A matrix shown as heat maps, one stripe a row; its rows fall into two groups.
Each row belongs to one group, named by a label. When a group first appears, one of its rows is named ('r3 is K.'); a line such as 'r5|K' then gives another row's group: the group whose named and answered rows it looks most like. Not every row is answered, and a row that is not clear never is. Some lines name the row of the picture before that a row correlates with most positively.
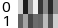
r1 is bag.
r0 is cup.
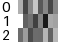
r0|cup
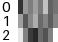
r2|bag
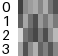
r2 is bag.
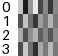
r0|cup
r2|cup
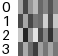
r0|cup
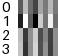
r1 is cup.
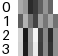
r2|cup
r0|bag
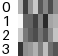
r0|cup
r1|bag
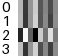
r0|cup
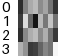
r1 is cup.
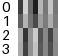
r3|cup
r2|cup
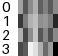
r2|cup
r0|cup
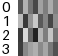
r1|cup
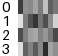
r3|bag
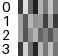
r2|cup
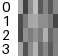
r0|cup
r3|cup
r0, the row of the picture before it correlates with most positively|2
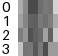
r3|bag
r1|bag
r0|bag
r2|bag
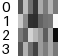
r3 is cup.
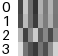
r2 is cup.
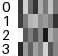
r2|bag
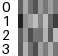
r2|bag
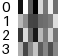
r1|bag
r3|cup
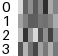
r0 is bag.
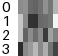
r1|bag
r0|bag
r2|bag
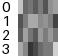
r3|bag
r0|bag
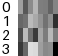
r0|cup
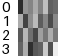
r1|cup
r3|bag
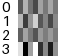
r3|cup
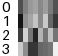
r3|bag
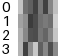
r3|cup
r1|bag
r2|bag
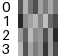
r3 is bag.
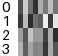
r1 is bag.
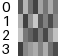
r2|bag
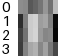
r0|bag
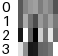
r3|bag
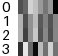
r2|cup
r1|cup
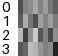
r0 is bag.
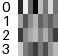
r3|bag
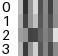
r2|bag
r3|cup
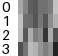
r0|bag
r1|bag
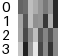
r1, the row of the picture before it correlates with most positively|2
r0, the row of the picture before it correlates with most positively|3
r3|cup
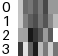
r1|bag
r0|bag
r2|bag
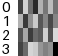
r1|cup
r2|bag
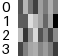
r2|cup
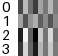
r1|cup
